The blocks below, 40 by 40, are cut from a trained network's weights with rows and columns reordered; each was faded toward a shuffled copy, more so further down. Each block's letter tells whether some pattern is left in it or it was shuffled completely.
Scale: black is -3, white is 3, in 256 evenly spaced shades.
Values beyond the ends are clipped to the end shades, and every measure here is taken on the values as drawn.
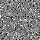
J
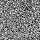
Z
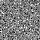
J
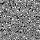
J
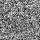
Z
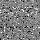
J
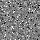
Z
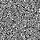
Z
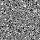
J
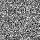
J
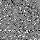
J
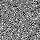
Z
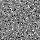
Z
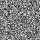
J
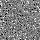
Z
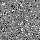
Z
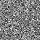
J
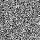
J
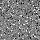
Z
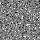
Z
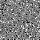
J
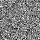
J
